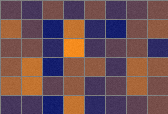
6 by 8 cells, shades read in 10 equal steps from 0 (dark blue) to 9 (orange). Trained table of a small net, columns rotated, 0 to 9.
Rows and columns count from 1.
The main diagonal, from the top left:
3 3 1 5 2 2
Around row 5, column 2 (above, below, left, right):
7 2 6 3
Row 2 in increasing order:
0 0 1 3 4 5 6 7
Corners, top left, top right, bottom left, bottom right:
3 4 2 4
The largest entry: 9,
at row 3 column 4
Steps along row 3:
same down up down up up down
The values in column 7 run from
3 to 6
